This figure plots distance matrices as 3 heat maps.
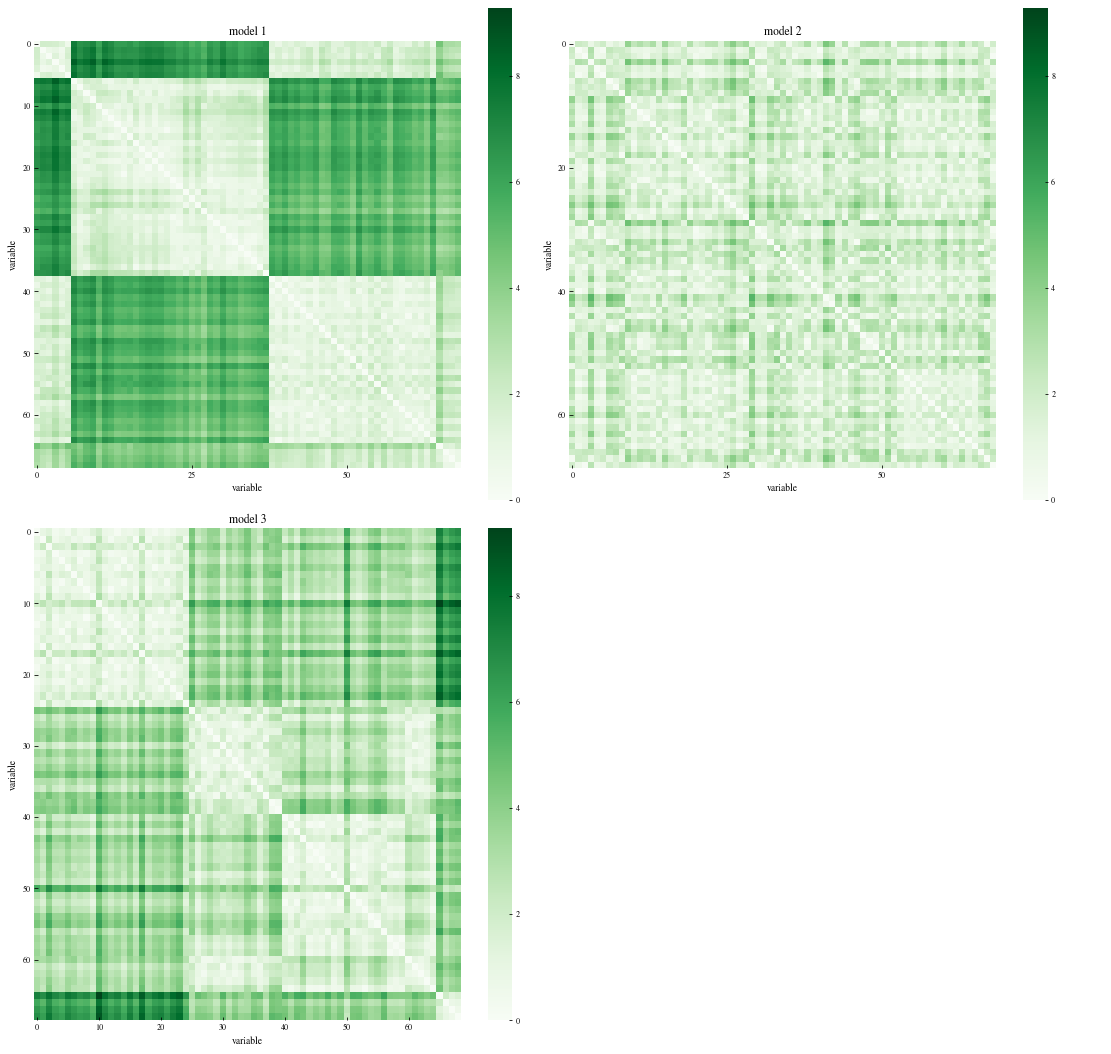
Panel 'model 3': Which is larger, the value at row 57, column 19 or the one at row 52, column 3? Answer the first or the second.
the first
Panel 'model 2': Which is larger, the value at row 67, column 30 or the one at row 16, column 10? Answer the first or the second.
the first
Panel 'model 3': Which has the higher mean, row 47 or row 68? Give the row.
68
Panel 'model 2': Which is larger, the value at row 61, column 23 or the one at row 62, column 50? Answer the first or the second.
the first
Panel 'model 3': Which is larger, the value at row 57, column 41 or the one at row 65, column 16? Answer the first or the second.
the second
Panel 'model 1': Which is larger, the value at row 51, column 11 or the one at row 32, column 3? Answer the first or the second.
the second
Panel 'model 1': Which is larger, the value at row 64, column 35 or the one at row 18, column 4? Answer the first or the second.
the second
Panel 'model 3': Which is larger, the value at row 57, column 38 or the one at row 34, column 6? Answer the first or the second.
the second
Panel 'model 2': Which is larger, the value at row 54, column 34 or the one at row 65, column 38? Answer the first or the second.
the first
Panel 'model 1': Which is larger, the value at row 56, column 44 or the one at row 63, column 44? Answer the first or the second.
the second
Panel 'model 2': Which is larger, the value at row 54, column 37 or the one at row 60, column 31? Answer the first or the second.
the second
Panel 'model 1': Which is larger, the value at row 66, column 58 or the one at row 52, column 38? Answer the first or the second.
the first
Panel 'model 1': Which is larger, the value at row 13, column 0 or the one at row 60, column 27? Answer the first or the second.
the first
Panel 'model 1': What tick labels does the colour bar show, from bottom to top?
0, 2, 4, 6, 8
